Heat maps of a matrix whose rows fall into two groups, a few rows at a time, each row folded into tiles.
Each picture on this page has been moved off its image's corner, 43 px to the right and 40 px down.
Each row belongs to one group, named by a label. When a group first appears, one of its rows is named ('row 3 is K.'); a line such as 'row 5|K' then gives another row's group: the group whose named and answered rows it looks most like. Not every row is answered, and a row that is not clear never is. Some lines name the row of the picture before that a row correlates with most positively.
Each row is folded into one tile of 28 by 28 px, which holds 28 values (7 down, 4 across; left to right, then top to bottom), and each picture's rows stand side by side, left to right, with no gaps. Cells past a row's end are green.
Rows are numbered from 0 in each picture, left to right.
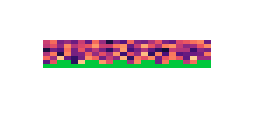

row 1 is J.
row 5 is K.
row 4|J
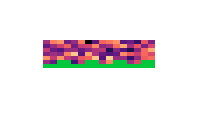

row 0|K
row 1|J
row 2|K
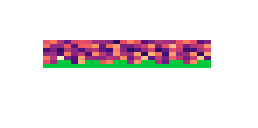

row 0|K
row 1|K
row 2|J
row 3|K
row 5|K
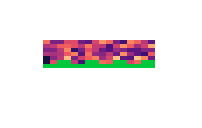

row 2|K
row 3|K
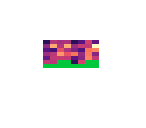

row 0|J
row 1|J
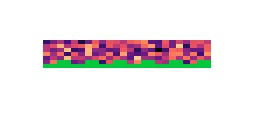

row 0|J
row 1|J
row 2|K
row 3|K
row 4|J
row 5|K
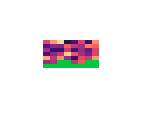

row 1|J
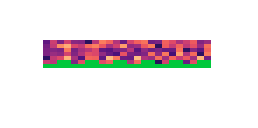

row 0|J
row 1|J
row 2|K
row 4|K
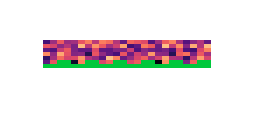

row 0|J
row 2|K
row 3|K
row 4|K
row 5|J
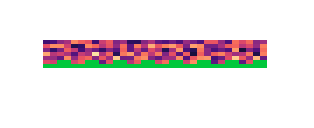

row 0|J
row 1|K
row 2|K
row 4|J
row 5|J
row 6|J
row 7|K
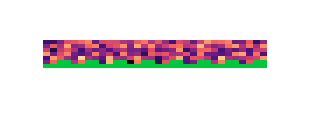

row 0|J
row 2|K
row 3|K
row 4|J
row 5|J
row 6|K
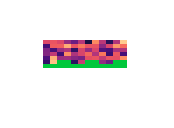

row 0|K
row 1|J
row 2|J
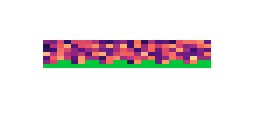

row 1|K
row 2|J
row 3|J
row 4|J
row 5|K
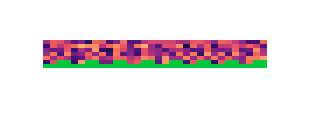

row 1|J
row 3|J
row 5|K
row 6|K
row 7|J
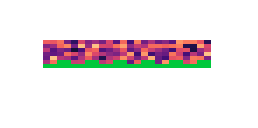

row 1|J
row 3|J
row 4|J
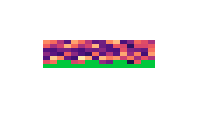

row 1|K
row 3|K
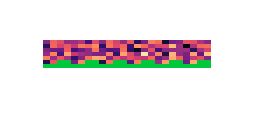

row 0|K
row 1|J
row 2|K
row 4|J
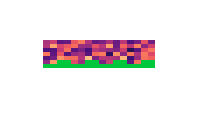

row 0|J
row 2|J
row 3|J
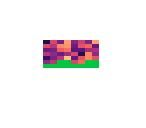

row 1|J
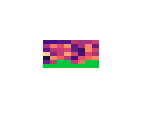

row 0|J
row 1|J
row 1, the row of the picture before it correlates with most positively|1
